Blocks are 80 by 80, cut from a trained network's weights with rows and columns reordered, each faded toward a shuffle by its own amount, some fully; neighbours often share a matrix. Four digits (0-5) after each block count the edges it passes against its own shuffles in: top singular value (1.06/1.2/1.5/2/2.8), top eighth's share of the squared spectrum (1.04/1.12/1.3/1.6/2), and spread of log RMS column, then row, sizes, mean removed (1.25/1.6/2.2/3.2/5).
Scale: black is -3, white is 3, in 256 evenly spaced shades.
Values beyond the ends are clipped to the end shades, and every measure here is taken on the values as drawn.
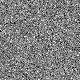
0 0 0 0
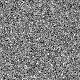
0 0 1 0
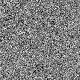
0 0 0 0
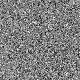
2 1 0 0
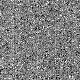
1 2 0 1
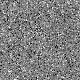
0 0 0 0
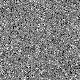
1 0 0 0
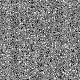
1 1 0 0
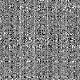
3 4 2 3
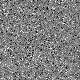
0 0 0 0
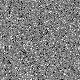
0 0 0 0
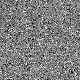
1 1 1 0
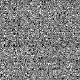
2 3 2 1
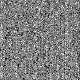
2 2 0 1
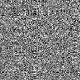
3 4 2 2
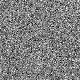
2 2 0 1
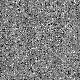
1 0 0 0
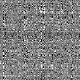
3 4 4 2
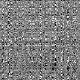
3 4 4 2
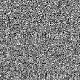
3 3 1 2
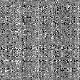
3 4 2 4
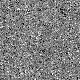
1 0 0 0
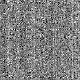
2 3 1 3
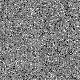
1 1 0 1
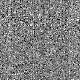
2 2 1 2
